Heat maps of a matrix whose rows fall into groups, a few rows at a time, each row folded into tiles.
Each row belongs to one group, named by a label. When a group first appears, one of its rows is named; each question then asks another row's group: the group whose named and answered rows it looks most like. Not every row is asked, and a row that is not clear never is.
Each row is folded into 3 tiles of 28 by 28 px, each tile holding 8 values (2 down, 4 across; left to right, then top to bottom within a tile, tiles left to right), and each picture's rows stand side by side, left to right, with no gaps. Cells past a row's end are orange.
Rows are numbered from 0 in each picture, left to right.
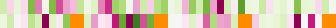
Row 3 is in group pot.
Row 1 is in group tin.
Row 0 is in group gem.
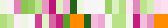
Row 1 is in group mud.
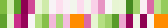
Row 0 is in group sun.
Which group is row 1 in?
pot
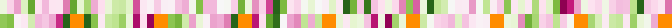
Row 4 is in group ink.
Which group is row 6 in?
gem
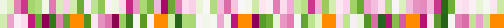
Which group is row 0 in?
tin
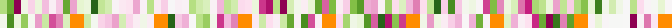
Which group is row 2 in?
mud
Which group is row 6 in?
tin
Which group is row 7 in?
pot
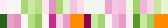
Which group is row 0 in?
mud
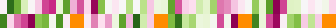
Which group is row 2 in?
mud
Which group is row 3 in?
sun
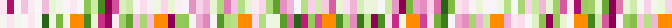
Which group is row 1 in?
sun
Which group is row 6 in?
gem
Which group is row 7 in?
sun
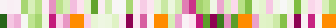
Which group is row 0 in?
mud
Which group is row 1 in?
pot
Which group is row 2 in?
tin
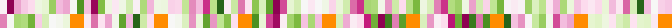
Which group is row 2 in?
gem
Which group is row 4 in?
tin
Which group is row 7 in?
gem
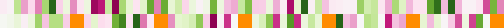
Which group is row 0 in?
gem
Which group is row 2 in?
pot
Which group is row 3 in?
gem
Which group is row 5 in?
ink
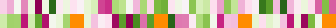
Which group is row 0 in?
gem
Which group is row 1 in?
tin
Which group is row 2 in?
mud
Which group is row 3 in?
ink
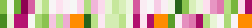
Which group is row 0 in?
sun
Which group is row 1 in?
mud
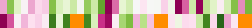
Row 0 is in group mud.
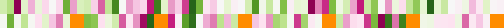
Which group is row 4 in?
tin
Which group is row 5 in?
pot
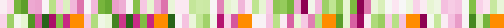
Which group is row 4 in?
sun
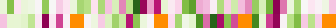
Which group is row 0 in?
pot
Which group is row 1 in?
gem
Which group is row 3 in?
sun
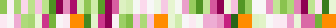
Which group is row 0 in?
gem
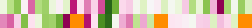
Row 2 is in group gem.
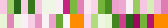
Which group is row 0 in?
ink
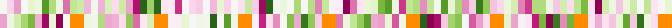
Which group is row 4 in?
pot
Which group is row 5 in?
mud
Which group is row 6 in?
tin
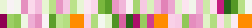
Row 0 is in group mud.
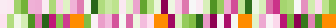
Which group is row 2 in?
pot
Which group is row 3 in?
tin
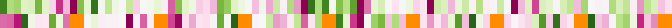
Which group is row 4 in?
sun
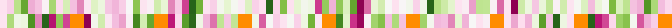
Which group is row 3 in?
ink
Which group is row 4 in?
sun
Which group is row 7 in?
mud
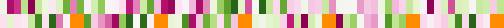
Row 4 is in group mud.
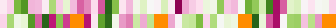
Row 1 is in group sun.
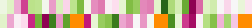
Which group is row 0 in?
tin
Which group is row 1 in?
pot
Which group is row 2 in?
sun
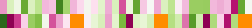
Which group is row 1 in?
gem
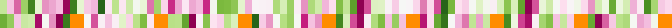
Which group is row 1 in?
ink
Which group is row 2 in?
gem
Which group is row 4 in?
sun
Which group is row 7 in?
mud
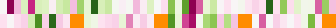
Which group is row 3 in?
ink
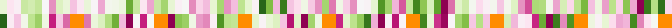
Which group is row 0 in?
mud
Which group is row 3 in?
ink
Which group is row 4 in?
pot
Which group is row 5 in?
sun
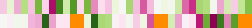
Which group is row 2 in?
tin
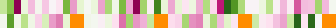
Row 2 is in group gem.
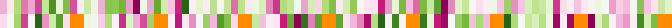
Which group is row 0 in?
gem
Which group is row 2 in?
ink
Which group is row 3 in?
tin
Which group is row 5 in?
sun
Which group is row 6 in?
mud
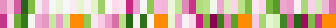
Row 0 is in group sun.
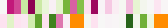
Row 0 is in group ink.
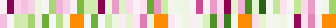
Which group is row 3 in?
pot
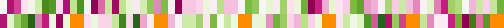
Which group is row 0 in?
pot
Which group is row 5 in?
tin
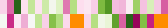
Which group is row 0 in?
ink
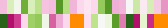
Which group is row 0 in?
mud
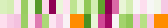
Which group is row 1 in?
sun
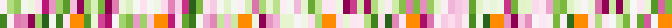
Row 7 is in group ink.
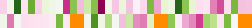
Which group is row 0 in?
ink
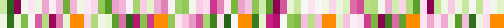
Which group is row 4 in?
tin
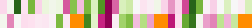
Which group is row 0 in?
ink
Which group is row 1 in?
sun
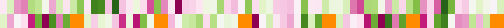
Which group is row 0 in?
tin
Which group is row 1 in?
ink
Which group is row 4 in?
tin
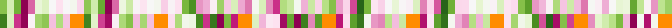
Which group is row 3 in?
tin
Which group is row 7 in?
pot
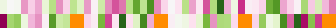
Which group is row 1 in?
gem
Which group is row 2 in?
gem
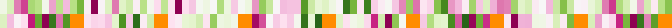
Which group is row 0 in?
tin
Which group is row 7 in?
tin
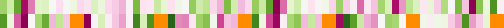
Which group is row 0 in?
sun
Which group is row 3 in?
sun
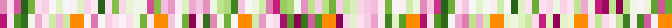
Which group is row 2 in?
gem
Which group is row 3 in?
tin
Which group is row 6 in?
ink
